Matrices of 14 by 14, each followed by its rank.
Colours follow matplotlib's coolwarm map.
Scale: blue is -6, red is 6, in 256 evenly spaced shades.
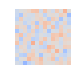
full rank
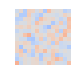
full rank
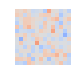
full rank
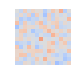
full rank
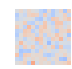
full rank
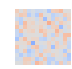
full rank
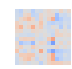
three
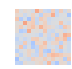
full rank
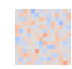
full rank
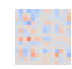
three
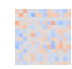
three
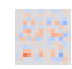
three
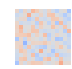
full rank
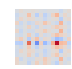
two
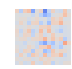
three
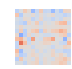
three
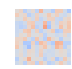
three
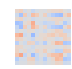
two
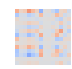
two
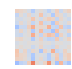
two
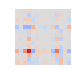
two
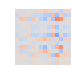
two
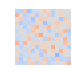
full rank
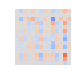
two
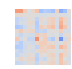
two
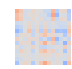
three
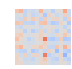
three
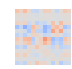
two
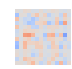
three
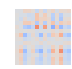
two
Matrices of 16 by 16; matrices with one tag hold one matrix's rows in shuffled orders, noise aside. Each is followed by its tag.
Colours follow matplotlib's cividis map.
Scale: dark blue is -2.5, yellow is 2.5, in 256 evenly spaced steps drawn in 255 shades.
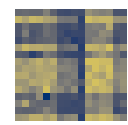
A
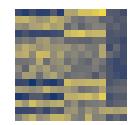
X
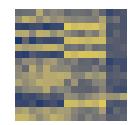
X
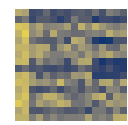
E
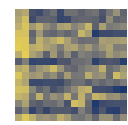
E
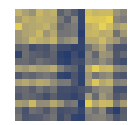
A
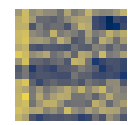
E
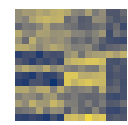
X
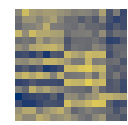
X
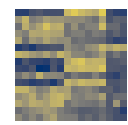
X
